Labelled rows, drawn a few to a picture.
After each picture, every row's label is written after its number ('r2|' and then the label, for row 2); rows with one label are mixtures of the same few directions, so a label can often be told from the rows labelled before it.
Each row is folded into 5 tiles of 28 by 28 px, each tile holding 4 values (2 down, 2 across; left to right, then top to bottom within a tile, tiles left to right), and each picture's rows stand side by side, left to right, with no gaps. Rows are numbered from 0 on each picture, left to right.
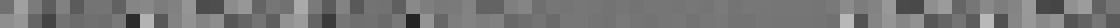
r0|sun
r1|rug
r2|sun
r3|rug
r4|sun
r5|sun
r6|rug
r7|rug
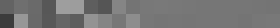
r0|rug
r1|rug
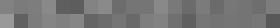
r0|rug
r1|sun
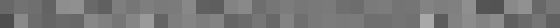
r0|rug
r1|rug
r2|rug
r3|rug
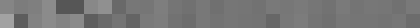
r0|rug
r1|sun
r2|sun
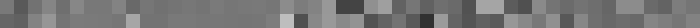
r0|sun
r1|sun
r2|rug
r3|rug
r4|rug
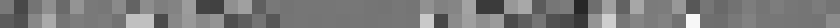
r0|sun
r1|rug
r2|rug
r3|rug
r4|sun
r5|sun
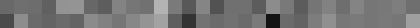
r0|rug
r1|sun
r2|sun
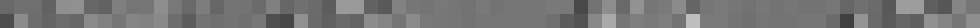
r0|rug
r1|sun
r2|rug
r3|sun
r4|sun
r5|sun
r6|rug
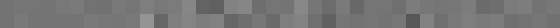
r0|rug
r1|rug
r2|sun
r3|rug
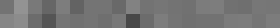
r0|sun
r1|rug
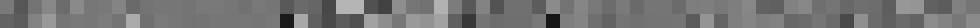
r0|sun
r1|rug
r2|rug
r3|sun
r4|sun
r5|rug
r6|rug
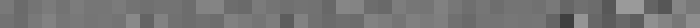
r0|sun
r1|rug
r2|rug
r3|sun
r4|rug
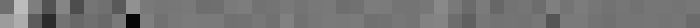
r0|sun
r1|rug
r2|rug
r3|sun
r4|sun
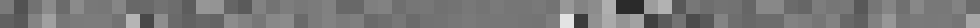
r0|sun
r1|rug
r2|rug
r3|sun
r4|rug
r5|rug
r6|sun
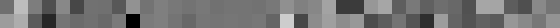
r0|sun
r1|sun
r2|rug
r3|rug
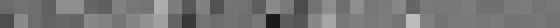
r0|rug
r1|sun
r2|sun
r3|rug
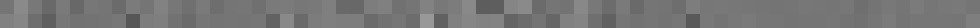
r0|sun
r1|sun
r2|rug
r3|rug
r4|sun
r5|rug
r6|sun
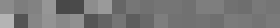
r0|rug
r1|rug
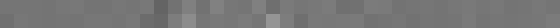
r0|rug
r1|sun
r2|rug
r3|sun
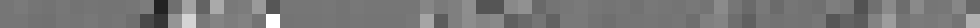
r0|sun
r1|sun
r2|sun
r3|rug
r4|sun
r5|sun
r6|sun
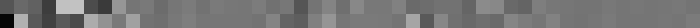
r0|rug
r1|sun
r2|sun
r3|rug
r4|sun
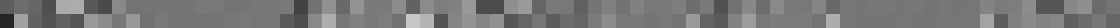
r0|rug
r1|rug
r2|sun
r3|rug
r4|sun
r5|sun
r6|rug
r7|rug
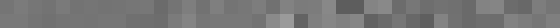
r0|sun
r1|sun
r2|rug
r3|rug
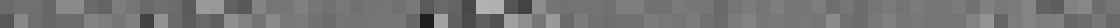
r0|rug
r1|rug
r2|sun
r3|rug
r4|rug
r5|sun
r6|sun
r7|rug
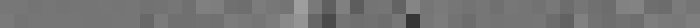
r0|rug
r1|rug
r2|sun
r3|sun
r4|rug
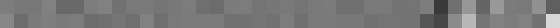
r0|rug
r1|rug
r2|rug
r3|sun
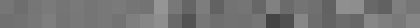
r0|sun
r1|sun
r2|rug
